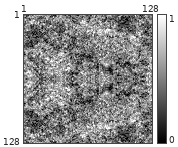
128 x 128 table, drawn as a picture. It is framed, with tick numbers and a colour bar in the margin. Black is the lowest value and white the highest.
Average level on the scale: 50%. Odd rows or columns: none. Slope: none. Seam: none. Stripes: none. Mirror symmetry: top to bottom.
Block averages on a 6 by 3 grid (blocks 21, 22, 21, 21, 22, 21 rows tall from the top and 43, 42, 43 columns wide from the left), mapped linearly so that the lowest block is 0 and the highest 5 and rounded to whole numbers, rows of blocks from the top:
150 | 214 | 521 | 521 | 214 | 150
